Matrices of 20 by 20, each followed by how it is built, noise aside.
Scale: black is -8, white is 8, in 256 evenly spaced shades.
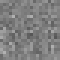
low rank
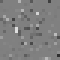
sparse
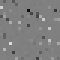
sparse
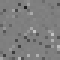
sparse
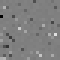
sparse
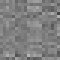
low rank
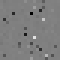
sparse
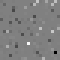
sparse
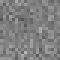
low rank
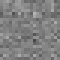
low rank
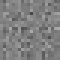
low rank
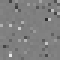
sparse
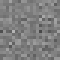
low rank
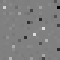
sparse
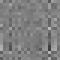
low rank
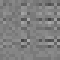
low rank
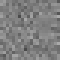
low rank
